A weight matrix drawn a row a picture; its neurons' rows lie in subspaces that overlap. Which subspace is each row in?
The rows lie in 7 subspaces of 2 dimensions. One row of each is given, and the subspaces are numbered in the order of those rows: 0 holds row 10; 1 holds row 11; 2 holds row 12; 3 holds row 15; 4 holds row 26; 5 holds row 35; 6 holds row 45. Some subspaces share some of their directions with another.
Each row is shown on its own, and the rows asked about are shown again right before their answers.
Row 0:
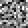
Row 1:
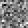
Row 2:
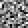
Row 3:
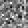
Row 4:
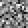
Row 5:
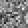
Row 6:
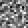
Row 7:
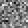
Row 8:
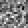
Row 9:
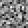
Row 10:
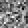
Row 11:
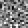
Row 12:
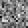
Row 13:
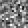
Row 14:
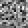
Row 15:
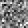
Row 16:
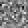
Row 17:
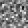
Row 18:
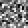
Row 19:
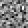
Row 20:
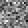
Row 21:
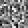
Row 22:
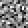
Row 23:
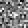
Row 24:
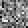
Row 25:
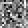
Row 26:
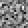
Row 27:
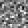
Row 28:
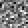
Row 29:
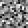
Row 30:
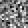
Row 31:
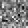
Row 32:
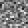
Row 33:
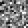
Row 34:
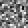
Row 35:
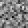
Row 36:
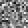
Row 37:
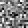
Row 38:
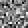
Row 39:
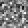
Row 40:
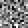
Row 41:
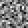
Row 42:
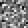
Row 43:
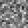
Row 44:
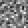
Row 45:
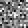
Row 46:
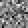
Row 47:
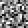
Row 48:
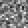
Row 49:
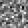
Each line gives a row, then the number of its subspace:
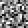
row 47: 6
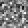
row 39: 4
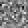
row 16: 4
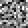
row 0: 6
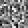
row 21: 1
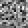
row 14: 6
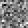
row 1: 3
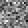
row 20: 0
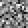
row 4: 5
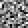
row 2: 1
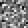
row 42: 3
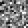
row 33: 2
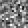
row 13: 4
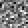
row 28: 1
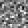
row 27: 1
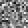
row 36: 0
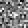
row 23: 6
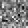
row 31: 2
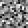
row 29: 5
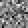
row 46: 5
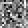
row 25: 3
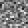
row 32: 1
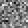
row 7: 0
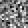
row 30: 4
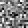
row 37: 6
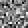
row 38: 5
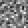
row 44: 2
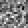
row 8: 0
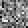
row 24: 2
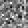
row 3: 3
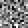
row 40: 1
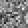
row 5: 0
